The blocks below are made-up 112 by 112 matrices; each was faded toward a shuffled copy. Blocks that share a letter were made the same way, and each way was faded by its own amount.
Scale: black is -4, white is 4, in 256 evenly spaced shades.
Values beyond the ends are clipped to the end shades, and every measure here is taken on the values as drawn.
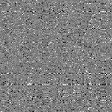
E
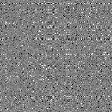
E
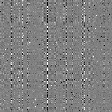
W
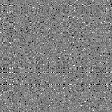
E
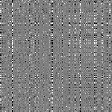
W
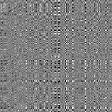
W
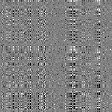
W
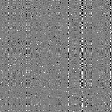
W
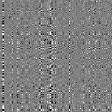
W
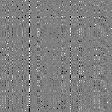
W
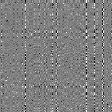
W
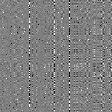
W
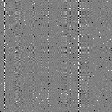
W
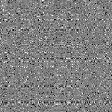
E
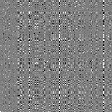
W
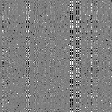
W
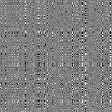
W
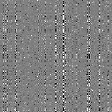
W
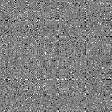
E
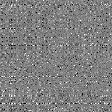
E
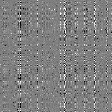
W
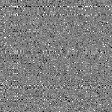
E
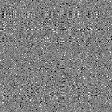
E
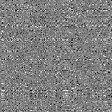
E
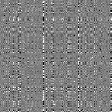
W
